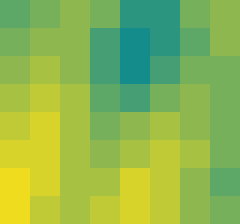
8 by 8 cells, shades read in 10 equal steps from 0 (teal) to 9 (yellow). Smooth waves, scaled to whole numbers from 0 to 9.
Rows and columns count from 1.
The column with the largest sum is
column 2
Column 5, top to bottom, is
1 0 0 2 5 6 8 8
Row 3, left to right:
5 6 5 2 0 2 4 4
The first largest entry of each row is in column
3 2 2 2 2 1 1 1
